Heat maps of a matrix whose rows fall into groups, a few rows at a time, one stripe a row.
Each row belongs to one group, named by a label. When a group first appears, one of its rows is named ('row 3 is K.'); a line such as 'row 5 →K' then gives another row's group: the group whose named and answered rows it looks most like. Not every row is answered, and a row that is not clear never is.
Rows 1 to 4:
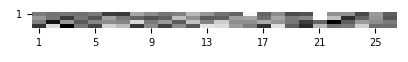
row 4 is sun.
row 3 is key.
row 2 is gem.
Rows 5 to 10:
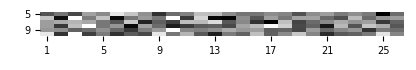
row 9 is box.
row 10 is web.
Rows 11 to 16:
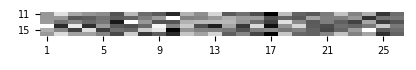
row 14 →web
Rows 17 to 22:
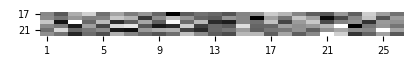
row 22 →gem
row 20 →gem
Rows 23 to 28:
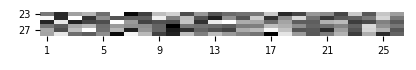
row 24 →web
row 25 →sun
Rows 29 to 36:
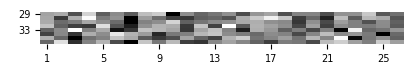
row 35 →gem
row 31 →box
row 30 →box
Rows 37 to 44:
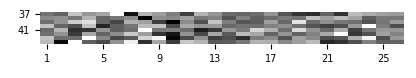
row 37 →key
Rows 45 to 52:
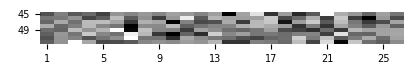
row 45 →gem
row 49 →key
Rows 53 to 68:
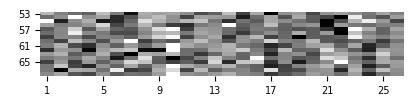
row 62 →sun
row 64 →gem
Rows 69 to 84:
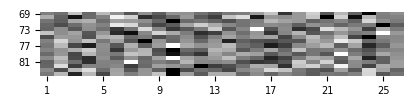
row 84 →sun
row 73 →gem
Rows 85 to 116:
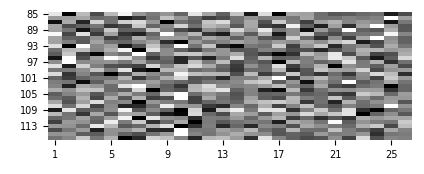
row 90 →web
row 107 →box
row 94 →key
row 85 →web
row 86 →web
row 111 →key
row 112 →sun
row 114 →sun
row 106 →sun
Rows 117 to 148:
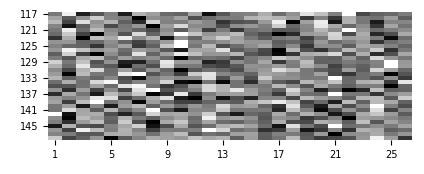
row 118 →box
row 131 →box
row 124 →box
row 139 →box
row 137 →sun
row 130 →web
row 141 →key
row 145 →sun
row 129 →web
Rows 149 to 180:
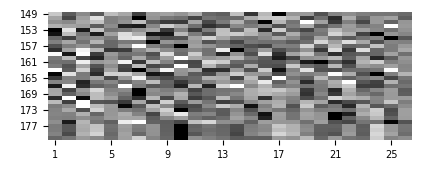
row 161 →key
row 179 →box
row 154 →sun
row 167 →sun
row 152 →web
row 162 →sun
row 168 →box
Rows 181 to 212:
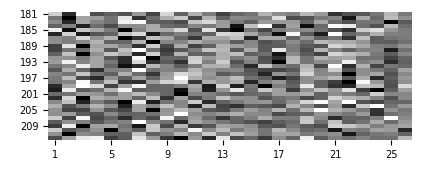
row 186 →sun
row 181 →web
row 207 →web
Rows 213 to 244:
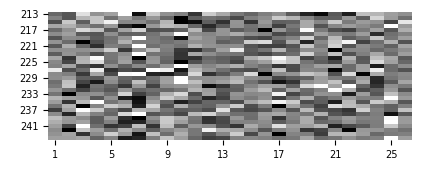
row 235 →box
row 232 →gem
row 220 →gem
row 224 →box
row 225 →box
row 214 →box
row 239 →web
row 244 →web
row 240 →web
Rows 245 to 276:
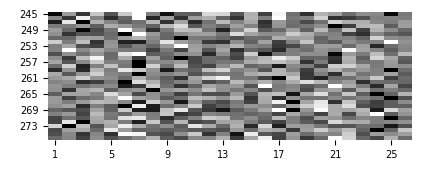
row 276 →gem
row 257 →box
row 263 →gem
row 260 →box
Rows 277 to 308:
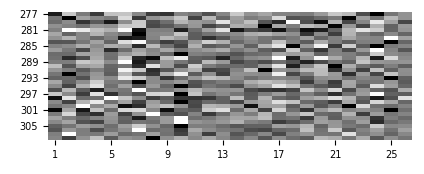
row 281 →key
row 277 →sun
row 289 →key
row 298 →sun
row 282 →box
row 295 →box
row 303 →box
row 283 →web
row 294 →box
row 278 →key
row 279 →sun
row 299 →box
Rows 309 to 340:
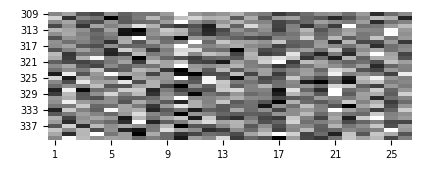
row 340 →key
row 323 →gem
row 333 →sun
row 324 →sun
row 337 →sun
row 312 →gem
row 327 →gem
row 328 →sun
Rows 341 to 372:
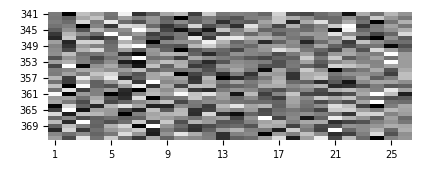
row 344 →gem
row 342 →box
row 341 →key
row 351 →web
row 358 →key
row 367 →gem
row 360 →web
